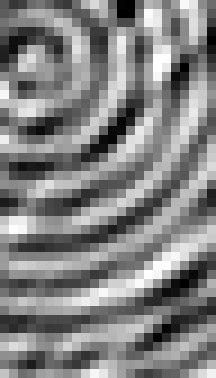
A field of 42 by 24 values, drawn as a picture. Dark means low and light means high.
There is no overall slope. Neither half mirrors the other. On average the colour sits 50% of the way up the scale. No single row or column stands out from its neighbours. Concentric rings centre on the top left.
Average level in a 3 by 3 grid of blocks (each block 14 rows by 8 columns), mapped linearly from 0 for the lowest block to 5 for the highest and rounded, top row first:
125
125
250
